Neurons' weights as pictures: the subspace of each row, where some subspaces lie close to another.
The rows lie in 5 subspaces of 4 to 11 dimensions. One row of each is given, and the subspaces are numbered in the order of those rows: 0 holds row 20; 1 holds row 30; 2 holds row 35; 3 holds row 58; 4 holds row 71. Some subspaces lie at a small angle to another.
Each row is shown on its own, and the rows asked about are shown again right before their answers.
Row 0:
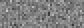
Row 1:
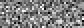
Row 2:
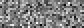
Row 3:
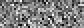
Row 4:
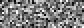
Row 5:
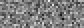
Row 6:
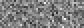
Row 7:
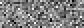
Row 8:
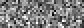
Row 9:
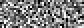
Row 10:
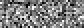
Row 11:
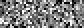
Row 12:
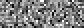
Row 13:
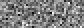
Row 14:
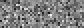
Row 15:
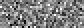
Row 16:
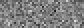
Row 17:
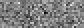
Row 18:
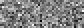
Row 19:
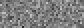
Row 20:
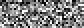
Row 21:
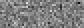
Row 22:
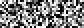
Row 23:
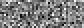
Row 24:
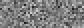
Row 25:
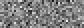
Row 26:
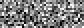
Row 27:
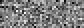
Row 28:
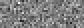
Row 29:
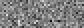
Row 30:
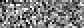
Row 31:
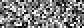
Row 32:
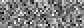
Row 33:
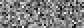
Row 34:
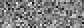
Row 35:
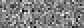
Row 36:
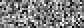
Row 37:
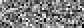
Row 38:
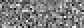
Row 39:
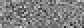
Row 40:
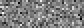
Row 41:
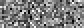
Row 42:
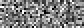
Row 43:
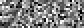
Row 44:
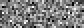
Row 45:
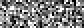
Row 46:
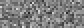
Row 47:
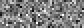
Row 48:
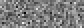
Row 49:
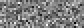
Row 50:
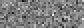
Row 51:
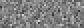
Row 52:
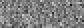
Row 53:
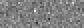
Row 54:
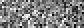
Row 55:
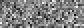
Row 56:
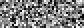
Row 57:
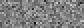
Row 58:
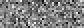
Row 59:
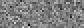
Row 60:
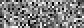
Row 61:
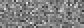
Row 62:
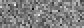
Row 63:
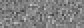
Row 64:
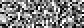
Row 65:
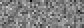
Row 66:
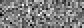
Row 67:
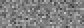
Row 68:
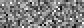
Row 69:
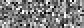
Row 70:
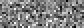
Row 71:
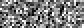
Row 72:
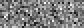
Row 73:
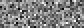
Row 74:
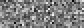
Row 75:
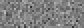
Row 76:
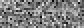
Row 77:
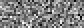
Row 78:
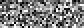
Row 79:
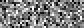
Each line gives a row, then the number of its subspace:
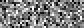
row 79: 1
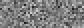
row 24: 1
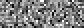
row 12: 3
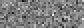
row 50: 3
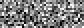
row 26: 3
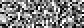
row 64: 4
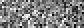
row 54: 1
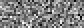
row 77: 1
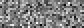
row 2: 3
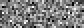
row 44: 1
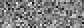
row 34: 3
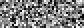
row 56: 3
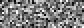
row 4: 1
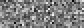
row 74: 1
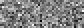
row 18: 4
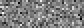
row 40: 4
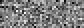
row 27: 4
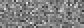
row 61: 1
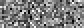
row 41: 2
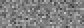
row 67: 3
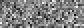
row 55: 1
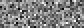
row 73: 0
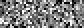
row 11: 1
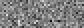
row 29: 3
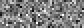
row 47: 1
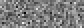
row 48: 1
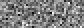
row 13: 1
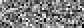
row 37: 1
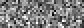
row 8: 3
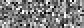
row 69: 4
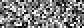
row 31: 1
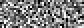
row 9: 3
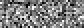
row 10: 3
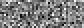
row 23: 4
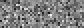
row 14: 1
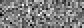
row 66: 1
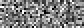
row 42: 4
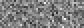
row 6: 0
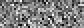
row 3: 0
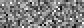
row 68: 3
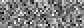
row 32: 3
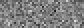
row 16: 3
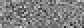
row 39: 1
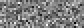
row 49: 1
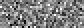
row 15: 3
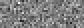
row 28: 1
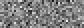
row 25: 3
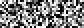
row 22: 1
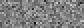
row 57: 3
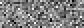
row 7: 3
